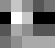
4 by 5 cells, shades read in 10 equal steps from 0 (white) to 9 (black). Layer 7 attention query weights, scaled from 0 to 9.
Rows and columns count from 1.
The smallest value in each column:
4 0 2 3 3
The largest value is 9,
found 3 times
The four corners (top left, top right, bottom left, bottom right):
4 5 5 3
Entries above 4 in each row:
2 3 3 1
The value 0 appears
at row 2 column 2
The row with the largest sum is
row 2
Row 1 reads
4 2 4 6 5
